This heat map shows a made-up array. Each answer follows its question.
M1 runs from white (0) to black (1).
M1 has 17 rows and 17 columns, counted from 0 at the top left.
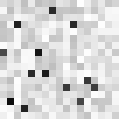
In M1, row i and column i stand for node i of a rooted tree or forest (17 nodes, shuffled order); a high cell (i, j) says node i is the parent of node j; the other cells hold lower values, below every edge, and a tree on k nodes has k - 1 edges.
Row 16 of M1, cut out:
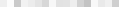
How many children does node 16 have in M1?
0
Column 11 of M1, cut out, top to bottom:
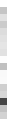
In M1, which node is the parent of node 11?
14
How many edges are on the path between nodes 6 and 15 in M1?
3
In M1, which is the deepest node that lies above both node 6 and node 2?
3
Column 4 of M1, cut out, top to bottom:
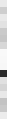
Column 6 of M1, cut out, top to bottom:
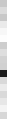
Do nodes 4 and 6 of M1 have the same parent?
yes
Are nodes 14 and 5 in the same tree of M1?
yes
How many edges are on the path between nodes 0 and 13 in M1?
6
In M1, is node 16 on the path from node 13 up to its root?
no
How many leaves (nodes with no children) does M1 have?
9
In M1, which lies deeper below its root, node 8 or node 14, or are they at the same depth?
the same depth
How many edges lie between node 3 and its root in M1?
1
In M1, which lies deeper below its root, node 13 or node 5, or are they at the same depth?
the same depth
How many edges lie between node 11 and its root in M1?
1
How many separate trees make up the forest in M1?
4
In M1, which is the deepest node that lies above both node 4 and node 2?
3
